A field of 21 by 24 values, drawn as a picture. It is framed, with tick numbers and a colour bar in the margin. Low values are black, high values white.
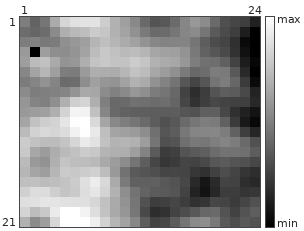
Grain: blotchy. Lone odd cells: 1, lower than its neighbours. Slope: up to the left. Roughest part: top left.
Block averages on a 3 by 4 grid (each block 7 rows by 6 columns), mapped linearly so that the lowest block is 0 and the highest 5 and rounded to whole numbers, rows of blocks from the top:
3 4 3 0
4 4 1 1
5 4 0 0
